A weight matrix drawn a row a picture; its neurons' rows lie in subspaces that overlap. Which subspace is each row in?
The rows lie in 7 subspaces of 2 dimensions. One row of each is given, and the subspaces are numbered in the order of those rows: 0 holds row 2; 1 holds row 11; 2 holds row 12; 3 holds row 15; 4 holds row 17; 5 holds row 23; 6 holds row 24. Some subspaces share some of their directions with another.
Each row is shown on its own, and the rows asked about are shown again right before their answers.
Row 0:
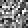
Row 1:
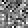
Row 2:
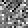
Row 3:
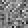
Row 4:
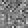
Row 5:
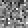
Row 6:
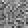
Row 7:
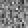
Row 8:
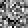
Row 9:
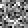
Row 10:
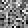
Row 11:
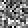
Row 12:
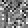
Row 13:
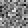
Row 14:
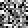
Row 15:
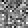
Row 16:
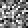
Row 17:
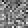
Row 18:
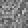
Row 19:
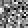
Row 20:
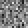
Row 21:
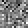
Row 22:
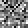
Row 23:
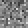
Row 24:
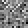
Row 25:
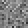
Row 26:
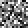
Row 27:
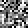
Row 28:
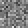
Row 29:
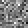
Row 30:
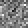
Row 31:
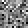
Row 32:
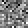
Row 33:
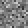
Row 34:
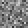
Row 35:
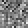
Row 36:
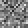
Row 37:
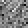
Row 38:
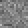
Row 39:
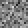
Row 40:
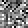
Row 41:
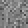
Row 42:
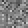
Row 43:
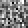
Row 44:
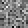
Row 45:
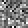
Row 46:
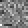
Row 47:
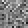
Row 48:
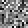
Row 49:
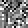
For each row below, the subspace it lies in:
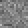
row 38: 3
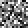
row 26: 6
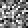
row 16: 4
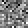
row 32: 2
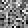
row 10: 0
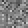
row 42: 6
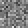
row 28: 0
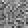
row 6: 4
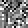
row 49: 2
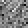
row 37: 0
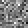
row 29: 1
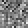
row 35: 4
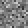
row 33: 2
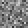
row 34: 6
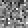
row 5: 5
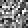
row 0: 4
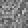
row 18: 4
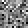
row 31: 3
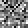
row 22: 6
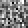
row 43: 5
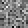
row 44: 0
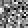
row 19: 2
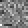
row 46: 3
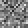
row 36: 6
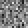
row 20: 5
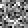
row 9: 1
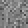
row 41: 2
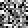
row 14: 3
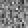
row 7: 5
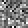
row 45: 1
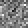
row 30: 0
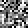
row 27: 5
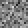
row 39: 6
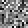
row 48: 5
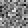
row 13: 0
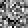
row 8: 1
